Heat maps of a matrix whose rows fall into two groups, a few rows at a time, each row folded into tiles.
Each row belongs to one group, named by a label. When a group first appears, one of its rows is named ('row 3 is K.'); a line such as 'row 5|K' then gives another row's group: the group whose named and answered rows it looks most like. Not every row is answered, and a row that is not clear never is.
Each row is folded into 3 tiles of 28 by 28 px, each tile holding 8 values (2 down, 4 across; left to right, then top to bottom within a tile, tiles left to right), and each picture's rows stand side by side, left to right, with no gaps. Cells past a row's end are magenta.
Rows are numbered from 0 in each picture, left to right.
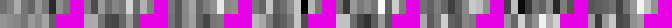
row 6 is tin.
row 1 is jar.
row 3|jar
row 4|jar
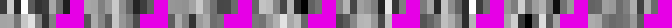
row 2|tin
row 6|tin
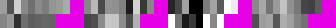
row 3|tin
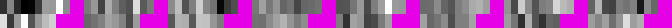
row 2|tin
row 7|tin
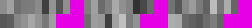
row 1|tin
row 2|jar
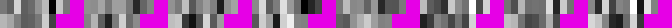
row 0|jar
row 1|tin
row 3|tin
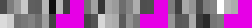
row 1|tin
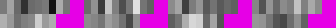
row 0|tin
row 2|tin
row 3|jar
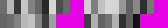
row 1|tin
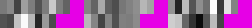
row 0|tin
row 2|jar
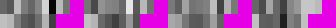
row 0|jar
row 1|jar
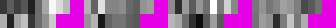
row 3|tin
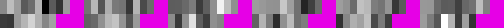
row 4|tin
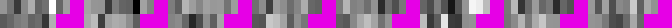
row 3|tin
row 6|tin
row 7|jar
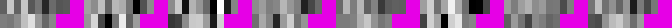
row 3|tin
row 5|tin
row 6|tin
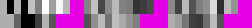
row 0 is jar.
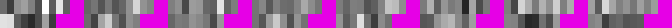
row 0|jar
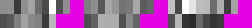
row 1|tin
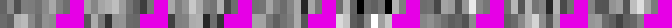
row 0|tin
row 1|tin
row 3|jar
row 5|jar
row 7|jar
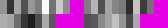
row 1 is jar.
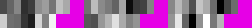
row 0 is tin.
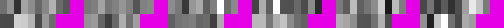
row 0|tin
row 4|jar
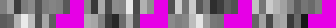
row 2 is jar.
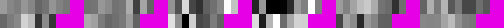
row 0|tin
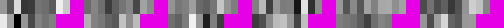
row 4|jar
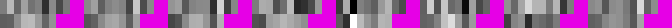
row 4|tin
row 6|tin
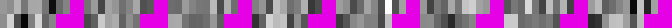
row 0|tin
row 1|tin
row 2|jar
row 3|tin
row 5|jar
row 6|jar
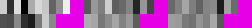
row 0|jar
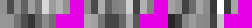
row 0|jar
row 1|jar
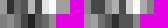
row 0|jar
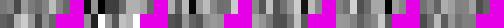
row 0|tin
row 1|tin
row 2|jar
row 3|jar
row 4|jar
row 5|tin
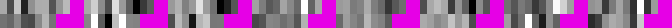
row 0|jar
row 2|tin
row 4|tin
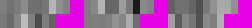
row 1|jar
